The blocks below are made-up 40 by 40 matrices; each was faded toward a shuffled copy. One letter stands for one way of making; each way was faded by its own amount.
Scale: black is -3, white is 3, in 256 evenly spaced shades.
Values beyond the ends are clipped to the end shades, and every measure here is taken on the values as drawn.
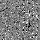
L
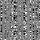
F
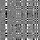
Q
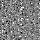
L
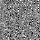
L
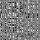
F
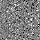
L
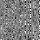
F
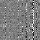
F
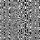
F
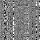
F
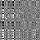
Q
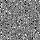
L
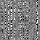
F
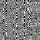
F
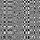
Q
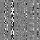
F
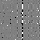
Q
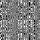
F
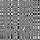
Q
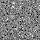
L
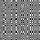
Q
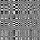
Q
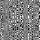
F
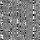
F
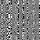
F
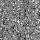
L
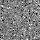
L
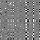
Q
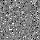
L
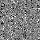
L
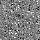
L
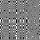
Q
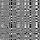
Q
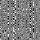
F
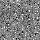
L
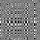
Q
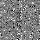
L
